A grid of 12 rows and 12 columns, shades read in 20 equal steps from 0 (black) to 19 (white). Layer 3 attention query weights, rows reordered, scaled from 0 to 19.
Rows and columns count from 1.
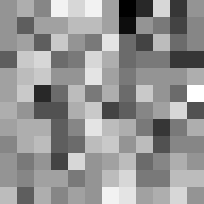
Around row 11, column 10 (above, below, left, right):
10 13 9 14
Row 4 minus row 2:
-4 8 4 -4 -5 2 1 7 -2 0 -1 -6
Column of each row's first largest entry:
4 5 7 3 6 12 11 6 7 5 8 7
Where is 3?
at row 1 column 9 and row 6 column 3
